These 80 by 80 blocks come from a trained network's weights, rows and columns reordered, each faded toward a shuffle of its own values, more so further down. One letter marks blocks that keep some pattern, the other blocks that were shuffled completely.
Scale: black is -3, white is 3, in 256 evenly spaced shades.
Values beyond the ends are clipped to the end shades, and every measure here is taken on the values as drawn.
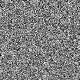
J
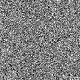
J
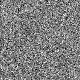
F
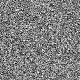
J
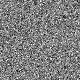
F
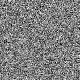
F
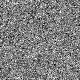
F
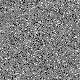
F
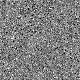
F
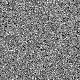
F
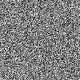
J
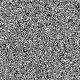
F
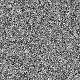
F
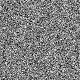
F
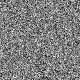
F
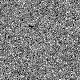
F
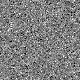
J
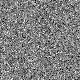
F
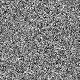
J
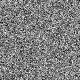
F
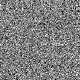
J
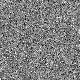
F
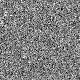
J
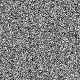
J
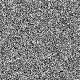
J
